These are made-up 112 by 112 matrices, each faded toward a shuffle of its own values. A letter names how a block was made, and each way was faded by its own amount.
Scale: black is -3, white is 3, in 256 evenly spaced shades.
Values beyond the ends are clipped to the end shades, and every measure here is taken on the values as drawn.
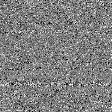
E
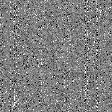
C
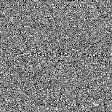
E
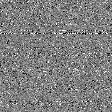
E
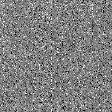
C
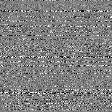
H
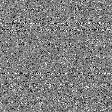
E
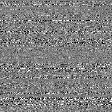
H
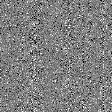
C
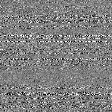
H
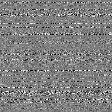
H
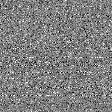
E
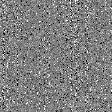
C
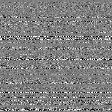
H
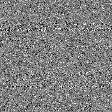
E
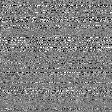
H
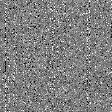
C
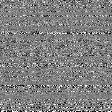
H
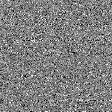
E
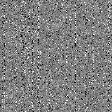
C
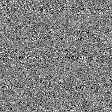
E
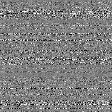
H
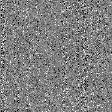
C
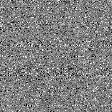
E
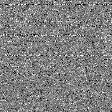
E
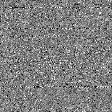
E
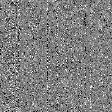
C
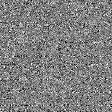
E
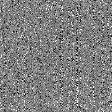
C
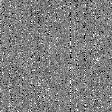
C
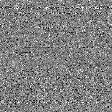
E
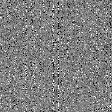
C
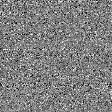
E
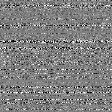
H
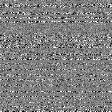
H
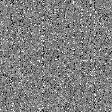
C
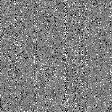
C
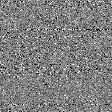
E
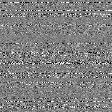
H
